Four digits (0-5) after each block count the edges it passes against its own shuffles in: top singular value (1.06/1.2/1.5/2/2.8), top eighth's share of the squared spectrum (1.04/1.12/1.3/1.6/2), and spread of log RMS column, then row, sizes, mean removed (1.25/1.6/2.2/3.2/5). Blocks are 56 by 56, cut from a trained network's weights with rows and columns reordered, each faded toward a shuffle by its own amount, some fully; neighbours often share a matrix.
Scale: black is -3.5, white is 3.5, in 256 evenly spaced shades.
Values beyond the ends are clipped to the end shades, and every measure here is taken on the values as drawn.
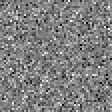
0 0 0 0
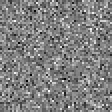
0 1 0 0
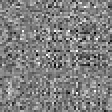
3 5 2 3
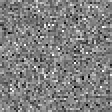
0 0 0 0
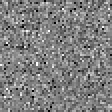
1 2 1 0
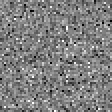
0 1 0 0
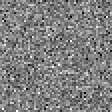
0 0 0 0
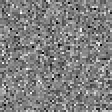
1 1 0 0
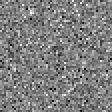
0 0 0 0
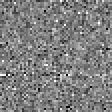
2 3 1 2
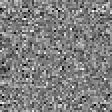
3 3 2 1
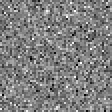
1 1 1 0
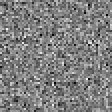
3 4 2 1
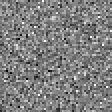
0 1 0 0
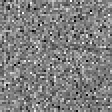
0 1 0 0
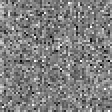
1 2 0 1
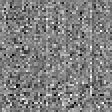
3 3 1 3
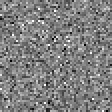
1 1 0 0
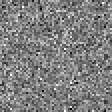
0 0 0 0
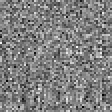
3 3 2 1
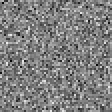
0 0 0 0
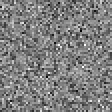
0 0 0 0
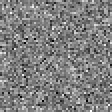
2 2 0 0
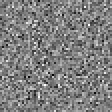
2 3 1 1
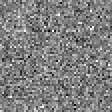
2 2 0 1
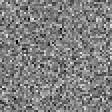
3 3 1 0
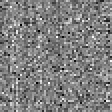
2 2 1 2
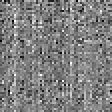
3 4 2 3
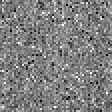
1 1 0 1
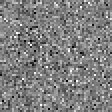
0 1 0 0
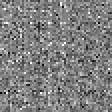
2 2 0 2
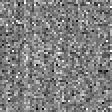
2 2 1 2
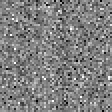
1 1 0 0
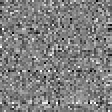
3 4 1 2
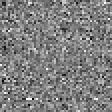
3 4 2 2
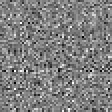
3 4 2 2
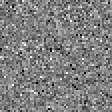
1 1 0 0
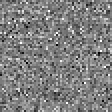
1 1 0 1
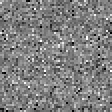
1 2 1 0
